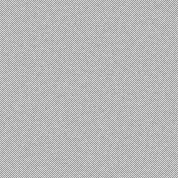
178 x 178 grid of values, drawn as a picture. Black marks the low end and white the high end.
There is no overall slope. There is no seam. Overall the values sit about 70% of the way up the scale. The values fall into two levels. The field is checkered.
